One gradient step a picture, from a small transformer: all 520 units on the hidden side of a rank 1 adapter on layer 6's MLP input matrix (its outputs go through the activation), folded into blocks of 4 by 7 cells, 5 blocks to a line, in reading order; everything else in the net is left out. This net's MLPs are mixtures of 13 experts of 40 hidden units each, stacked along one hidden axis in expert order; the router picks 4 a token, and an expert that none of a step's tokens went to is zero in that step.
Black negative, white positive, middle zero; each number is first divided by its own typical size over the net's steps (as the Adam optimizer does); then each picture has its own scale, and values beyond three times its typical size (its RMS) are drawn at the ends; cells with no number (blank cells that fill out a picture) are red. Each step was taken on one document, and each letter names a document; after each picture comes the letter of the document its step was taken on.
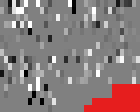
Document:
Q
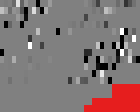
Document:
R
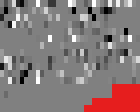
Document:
Q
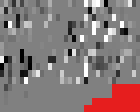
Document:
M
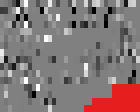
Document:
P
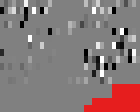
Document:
R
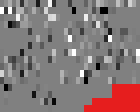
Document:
Q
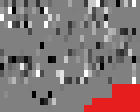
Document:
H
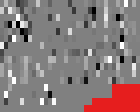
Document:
Q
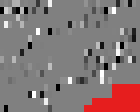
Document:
R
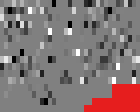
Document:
Q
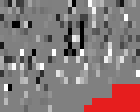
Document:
M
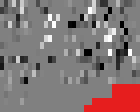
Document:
H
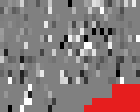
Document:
M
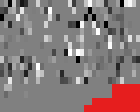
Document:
M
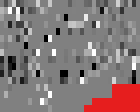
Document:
H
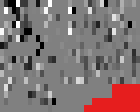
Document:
P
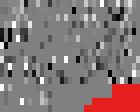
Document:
P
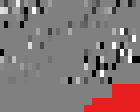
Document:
R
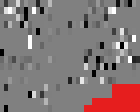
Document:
R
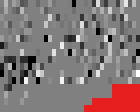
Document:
M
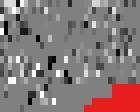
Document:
H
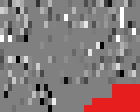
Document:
H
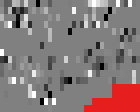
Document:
H
